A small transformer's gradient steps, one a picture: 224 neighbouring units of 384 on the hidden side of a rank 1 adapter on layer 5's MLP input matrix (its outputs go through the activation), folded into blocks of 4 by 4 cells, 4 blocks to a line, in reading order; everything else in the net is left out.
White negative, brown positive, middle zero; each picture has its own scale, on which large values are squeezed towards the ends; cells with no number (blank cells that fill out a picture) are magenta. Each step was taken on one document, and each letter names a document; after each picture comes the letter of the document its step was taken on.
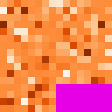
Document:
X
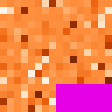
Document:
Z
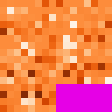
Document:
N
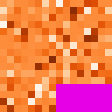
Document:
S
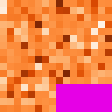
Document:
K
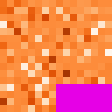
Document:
K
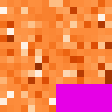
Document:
Z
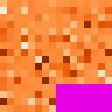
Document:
Z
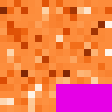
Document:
K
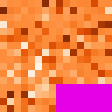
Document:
X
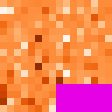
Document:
X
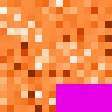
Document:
N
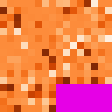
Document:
S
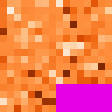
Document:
N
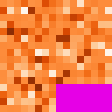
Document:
X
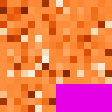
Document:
X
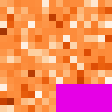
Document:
N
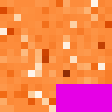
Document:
N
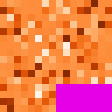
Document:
S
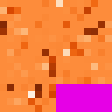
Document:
S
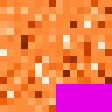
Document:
Z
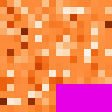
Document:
K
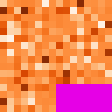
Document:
K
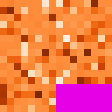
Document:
N
